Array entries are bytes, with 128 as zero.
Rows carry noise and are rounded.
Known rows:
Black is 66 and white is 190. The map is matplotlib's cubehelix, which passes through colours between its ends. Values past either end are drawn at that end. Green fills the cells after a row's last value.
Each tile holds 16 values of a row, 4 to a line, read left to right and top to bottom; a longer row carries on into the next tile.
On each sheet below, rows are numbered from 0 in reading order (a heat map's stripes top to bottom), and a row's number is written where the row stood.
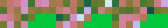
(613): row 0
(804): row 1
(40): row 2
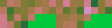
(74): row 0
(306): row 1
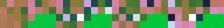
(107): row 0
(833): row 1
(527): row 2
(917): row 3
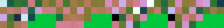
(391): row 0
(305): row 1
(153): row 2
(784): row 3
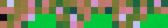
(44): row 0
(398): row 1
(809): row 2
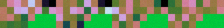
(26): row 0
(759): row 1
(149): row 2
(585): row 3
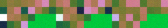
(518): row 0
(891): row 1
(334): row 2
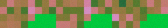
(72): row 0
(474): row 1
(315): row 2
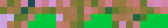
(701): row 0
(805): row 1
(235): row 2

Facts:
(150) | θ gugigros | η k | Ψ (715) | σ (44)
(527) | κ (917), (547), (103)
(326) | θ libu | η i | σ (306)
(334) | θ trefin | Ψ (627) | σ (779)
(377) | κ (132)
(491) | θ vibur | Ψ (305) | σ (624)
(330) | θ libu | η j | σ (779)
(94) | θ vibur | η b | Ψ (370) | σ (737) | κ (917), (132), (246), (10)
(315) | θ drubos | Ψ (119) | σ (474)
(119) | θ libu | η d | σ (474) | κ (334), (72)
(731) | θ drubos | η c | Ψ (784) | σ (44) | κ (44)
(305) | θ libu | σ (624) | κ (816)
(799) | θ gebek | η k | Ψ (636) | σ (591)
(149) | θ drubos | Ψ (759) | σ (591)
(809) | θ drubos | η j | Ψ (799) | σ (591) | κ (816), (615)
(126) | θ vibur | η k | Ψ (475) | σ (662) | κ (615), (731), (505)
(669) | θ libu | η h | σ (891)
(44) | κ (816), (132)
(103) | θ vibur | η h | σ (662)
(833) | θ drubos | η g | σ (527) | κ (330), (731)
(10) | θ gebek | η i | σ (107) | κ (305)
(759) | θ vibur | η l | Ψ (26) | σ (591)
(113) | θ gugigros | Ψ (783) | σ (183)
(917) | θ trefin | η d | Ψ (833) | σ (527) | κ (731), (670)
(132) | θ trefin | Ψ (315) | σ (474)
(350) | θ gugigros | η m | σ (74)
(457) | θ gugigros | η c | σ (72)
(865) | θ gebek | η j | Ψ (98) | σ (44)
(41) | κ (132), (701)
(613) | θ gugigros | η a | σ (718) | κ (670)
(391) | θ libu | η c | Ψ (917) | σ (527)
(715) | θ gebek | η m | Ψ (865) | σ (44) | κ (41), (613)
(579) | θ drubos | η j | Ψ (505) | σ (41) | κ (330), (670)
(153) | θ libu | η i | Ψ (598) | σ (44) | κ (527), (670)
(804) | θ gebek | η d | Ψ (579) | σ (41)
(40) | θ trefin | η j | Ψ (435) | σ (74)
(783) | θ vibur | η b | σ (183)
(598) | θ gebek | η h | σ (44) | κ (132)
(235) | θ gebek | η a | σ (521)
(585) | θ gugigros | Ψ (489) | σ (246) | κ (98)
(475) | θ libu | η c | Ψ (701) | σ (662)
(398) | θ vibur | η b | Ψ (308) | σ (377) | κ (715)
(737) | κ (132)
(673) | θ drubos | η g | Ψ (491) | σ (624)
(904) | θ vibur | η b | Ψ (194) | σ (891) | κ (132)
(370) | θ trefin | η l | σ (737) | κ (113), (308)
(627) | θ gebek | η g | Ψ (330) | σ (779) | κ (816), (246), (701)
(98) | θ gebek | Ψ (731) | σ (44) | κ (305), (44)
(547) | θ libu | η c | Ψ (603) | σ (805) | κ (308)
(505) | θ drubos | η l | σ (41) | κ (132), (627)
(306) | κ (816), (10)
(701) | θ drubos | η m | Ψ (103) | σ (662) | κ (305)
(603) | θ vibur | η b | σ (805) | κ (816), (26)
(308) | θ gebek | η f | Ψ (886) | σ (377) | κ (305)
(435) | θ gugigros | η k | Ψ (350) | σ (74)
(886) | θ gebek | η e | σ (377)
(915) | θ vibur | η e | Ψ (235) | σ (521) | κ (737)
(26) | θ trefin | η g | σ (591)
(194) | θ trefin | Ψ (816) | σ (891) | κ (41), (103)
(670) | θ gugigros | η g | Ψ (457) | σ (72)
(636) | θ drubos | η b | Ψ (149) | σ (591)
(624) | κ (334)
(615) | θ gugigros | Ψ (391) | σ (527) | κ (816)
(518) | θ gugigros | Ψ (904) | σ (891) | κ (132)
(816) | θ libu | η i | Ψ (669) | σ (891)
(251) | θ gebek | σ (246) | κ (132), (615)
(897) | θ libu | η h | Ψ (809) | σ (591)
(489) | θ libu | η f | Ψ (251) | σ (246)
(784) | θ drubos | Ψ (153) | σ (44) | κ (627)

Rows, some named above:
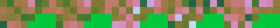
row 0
(491)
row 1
(491)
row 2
(350)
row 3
(809)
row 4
(613)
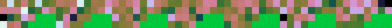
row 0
(598)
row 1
(103)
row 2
(10)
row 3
(194)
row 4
(915)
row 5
(784)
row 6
(26)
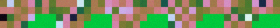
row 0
(44)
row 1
(103)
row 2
(799)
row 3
(435)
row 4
(527)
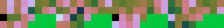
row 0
(98)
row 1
(662)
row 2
(330)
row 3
(670)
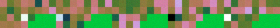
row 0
(615)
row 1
(547)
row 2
(579)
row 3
(715)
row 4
(457)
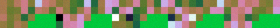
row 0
(326)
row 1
(489)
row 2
(475)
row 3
(119)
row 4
(886)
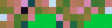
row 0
(126)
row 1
(627)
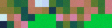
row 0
(904)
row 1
(673)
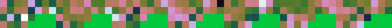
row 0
(833)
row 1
(627)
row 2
(662)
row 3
(636)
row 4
(816)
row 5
(579)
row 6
(669)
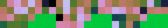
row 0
(26)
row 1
(865)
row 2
(731)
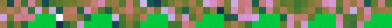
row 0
(505)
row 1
(518)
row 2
(370)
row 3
(94)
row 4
(150)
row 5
(579)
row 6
(897)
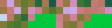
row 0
(591)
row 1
(799)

